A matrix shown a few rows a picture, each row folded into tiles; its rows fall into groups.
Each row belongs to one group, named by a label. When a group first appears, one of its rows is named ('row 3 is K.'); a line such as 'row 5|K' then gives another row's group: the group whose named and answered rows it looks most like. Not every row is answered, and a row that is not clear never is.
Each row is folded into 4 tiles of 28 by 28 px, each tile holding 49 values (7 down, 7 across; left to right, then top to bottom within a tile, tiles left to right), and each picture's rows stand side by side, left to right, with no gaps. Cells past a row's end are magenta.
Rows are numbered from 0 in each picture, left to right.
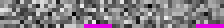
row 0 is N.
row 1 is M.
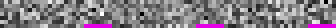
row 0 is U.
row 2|M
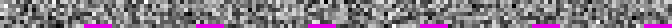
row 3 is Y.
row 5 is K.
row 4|U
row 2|M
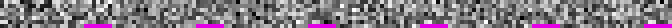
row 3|K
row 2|M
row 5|M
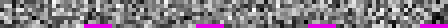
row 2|M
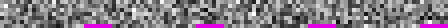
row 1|U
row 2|K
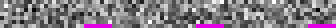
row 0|K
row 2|U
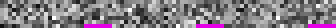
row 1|N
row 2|Y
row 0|M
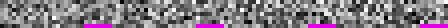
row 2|K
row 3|K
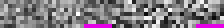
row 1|U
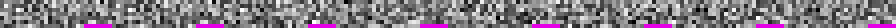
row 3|Y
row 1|K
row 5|U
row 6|N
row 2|M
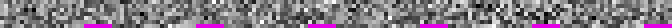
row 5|Y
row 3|Y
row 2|K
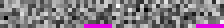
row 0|U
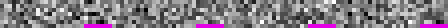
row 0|Y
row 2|K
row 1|N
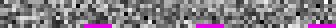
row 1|K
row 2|N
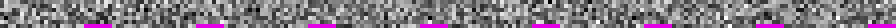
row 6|M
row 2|N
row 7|Y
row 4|M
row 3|N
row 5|K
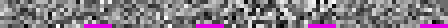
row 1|M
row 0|N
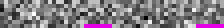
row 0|U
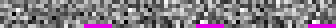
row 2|M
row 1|M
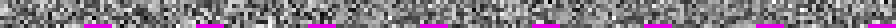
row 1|N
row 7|K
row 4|M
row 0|N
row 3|Y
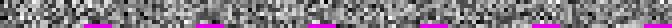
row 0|U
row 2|M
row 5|Y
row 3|M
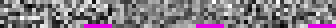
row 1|Y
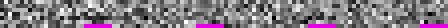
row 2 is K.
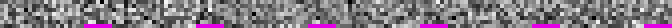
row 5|N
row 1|Y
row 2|M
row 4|U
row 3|Y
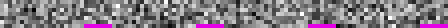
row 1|N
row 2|Y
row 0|N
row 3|M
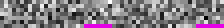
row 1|N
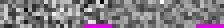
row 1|U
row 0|M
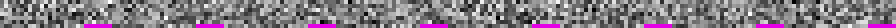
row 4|K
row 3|M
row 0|K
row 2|N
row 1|Y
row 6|N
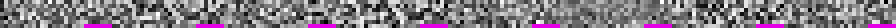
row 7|M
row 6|U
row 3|U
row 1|U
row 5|N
